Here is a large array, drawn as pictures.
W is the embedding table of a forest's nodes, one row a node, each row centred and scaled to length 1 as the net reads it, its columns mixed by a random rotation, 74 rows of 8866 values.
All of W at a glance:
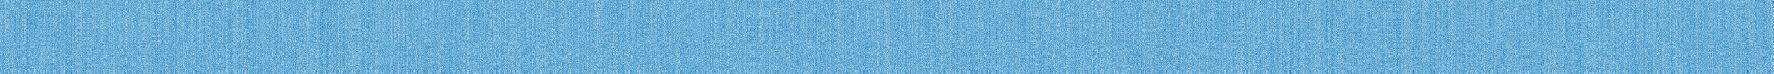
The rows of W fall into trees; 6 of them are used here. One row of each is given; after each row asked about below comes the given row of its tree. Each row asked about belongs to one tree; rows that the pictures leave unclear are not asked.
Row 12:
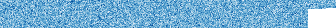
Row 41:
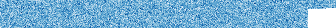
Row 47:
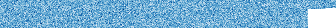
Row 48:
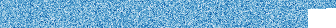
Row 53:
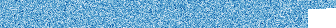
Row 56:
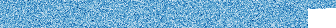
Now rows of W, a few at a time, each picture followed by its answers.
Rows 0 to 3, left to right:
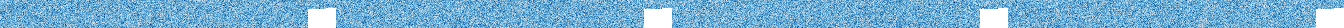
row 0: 12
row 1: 48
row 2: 48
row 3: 41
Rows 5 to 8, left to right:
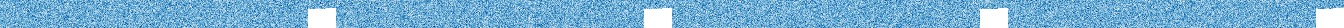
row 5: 56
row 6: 41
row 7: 48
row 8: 56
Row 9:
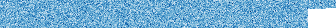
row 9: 56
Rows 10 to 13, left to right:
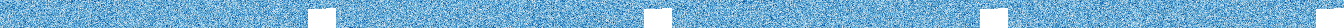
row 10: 12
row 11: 48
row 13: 12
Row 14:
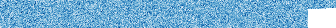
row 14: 41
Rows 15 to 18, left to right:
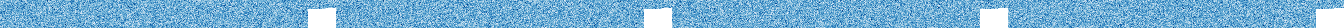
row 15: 12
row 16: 12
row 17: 41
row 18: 53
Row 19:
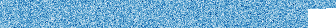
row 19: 48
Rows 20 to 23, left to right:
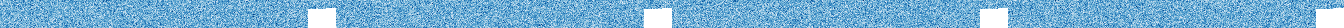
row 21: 41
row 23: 12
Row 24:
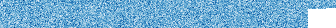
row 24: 48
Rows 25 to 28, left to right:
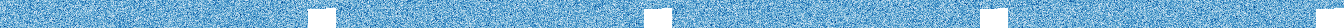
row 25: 48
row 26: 12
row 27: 12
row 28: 48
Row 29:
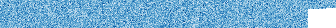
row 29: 41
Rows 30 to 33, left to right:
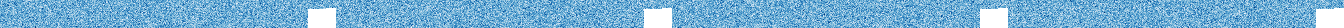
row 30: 41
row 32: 53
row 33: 48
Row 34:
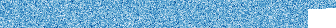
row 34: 12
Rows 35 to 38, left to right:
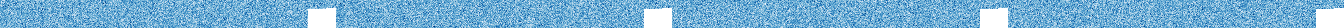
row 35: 41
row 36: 41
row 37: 48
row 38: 53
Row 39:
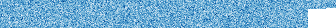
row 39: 48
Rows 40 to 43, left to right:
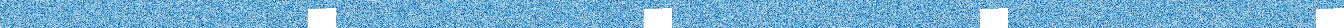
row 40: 41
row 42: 48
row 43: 47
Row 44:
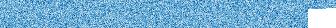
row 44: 53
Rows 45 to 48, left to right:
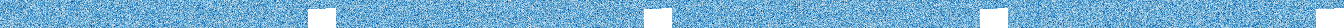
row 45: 12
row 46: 47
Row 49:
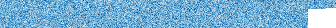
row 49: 53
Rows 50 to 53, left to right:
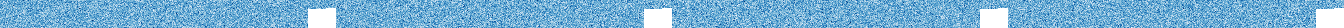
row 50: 56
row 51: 53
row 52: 12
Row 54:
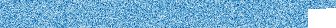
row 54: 53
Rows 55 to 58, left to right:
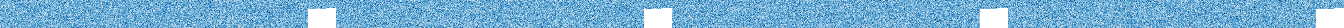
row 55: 56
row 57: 47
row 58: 48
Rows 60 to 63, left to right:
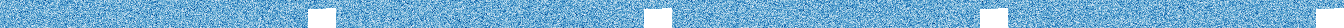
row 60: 53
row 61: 48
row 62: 53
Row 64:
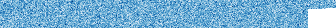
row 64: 12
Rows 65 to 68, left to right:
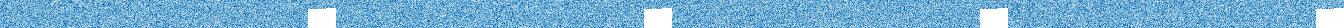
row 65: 53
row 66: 56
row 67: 47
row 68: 12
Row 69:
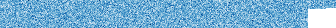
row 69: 56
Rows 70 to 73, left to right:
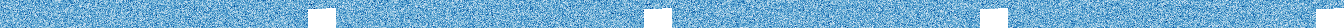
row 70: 53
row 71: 53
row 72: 53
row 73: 53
